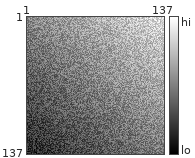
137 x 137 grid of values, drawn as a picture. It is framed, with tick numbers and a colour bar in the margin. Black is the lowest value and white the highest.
Grain: fine. Stripes: none. Slope: up to the top right. Odd rows or columns: none. Mirror symmetry: none. Histogram: bell-shaped. Ninth with the lowest average: bottom left. Ninth with the highest average: top right.
